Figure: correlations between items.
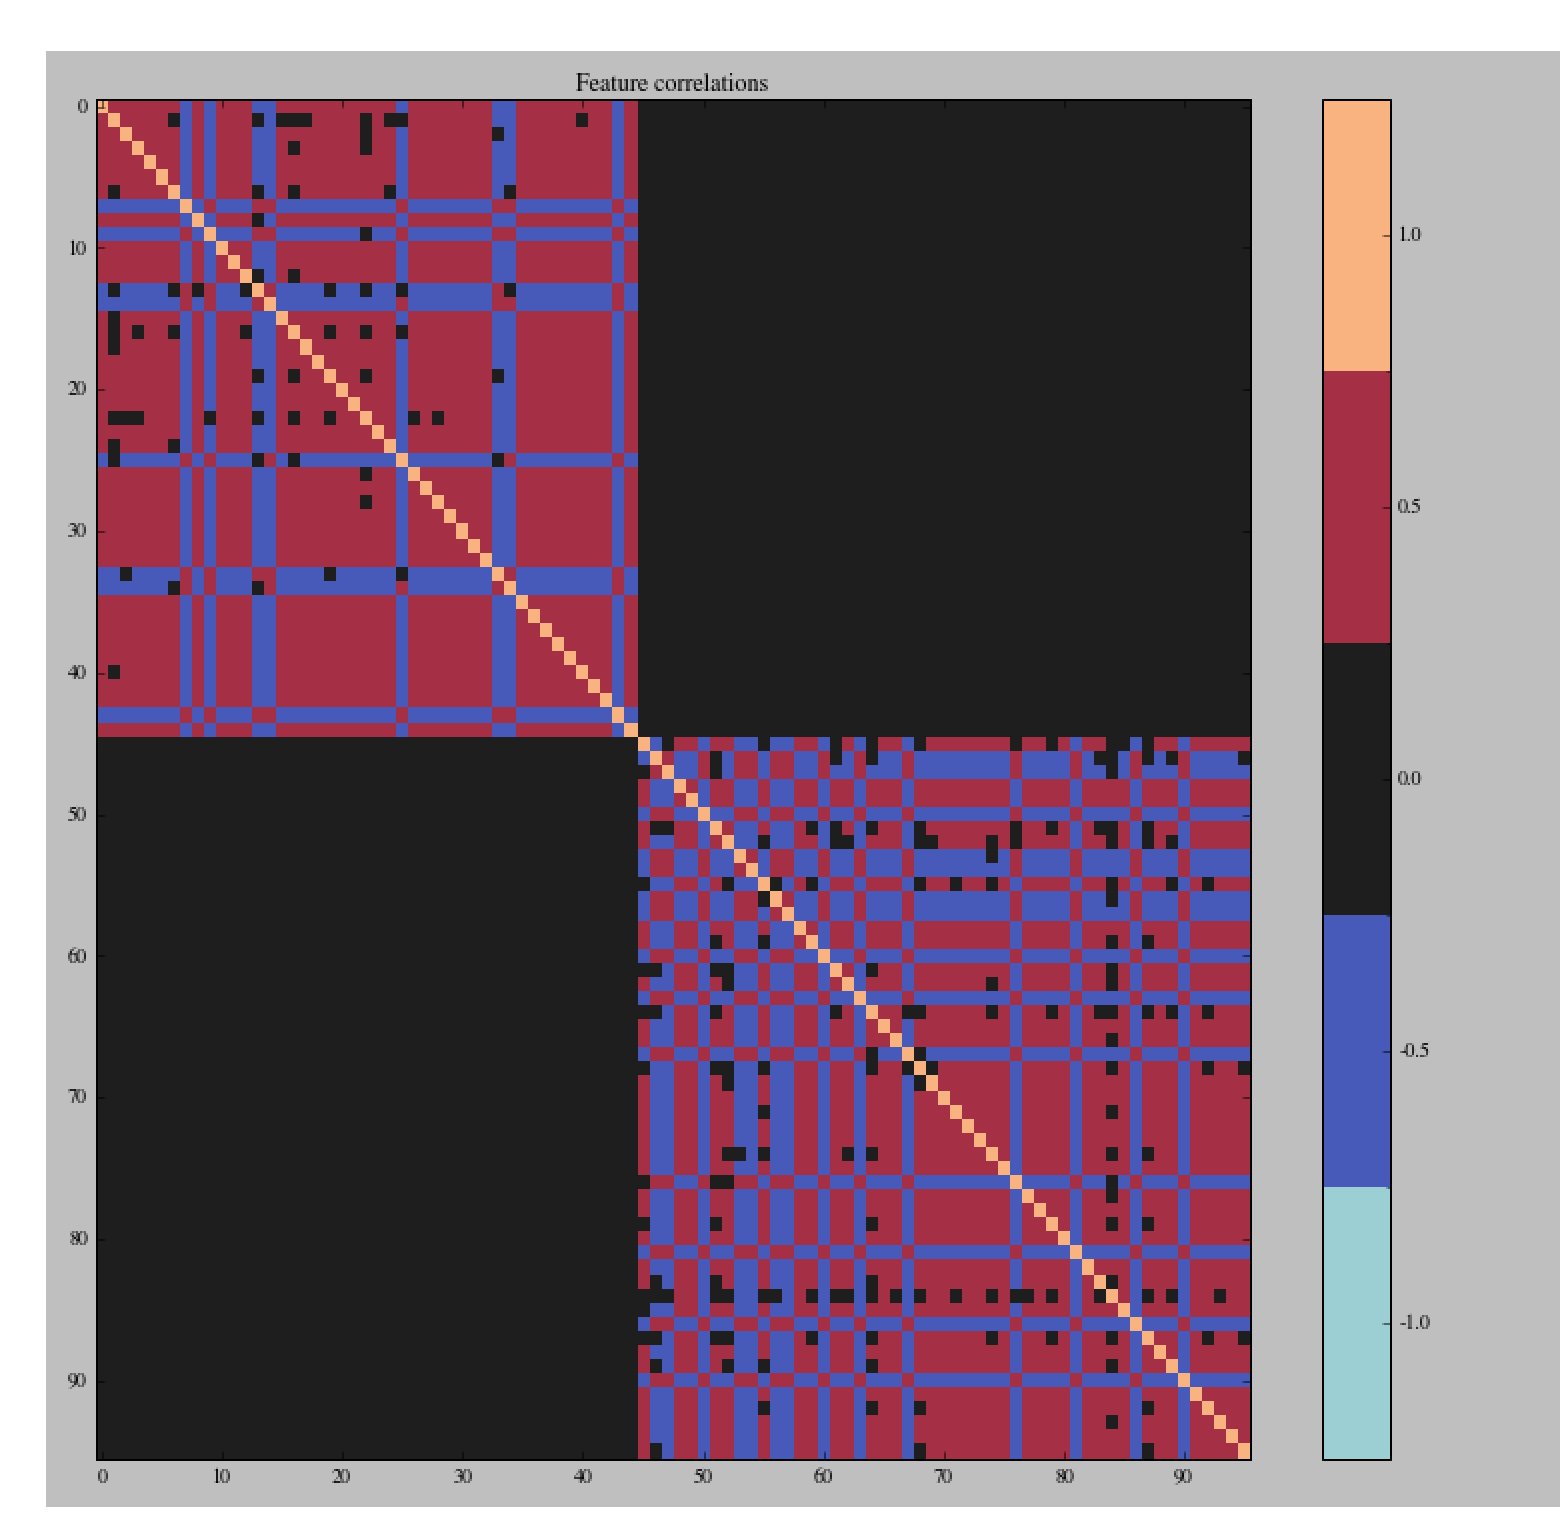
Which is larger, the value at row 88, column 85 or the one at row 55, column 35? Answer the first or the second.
the first
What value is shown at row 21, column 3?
0.5
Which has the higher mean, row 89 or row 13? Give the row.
89
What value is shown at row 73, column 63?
-0.5
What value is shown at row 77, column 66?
0.5
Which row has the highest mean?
8
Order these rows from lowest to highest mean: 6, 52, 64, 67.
67, 64, 52, 6
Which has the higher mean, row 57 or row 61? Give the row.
61
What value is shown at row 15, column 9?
-0.5
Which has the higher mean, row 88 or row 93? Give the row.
88
